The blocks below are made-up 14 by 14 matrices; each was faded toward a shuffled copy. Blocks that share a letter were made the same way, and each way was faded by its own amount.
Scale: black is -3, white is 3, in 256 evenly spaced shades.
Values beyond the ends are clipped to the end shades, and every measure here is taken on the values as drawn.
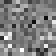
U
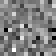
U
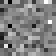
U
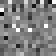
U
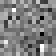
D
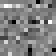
U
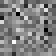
D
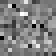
U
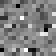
U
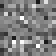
U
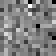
U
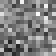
U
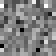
D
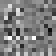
D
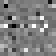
U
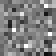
D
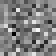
D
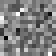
D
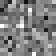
U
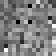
U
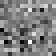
U
